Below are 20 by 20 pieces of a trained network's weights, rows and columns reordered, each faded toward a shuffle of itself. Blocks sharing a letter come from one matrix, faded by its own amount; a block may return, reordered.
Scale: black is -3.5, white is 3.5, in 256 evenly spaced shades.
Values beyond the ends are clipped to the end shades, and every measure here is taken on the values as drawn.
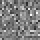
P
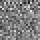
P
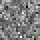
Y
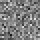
P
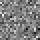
Y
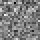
P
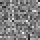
P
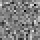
P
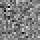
Y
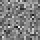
P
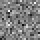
Y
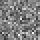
P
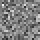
P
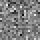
Y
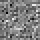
P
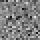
P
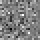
Y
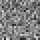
P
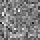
P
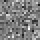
Y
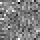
Y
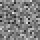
P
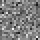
Y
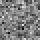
Y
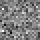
Y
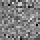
Y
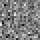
P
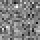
P
